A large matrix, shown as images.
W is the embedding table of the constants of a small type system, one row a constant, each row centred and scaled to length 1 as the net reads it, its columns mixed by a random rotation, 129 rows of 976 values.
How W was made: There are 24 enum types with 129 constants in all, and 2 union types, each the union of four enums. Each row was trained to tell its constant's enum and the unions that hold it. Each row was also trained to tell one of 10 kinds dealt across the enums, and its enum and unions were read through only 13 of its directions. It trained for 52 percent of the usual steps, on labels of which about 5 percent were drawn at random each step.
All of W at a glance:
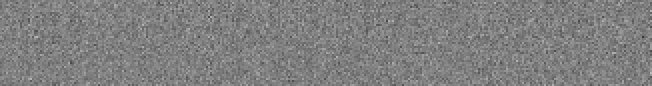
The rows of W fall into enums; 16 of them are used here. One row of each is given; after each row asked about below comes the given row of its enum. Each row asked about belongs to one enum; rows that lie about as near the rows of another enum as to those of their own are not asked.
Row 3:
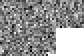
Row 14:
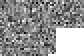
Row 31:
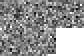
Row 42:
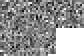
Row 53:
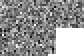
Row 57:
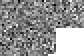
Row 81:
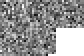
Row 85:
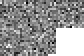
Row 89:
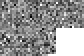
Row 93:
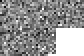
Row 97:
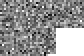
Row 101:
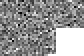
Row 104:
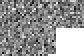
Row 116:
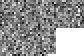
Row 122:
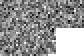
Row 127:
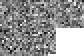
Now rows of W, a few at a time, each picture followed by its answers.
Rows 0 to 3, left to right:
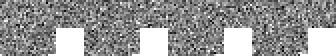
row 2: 31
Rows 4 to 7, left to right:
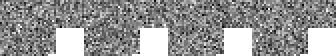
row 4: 3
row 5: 53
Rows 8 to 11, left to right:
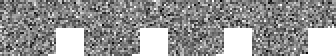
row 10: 57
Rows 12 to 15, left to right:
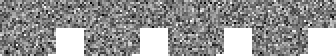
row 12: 122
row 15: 97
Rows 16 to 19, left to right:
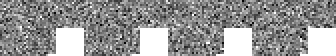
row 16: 101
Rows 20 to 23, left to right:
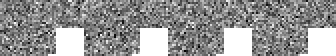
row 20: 127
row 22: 3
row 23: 101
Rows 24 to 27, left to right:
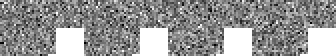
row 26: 127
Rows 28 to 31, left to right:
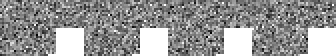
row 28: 3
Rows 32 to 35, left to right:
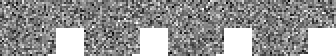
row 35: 31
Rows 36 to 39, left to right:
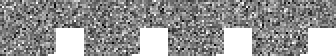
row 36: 116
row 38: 127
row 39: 97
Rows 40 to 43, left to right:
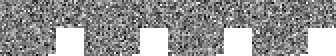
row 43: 42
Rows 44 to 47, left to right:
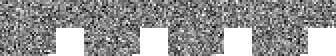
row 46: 127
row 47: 14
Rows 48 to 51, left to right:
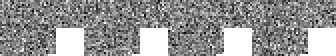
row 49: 42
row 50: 14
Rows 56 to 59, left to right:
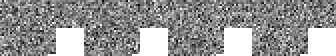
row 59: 31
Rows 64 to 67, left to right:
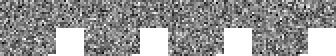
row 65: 31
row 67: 97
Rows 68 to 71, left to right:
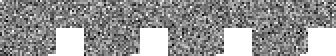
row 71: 14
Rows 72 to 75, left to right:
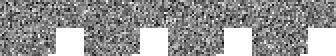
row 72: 97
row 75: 53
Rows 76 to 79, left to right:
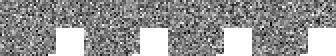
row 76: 53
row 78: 14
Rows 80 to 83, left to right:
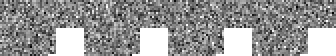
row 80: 3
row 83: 116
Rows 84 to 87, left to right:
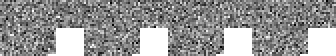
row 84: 97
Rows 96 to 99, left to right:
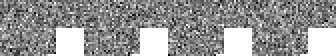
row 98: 3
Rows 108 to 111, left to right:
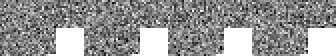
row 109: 93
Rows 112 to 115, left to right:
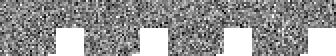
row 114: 14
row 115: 81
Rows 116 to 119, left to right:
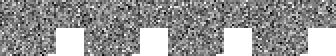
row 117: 116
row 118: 116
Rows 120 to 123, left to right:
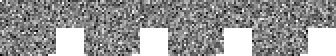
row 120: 85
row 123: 53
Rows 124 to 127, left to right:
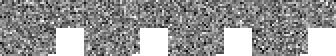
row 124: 42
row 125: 116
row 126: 31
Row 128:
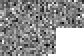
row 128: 127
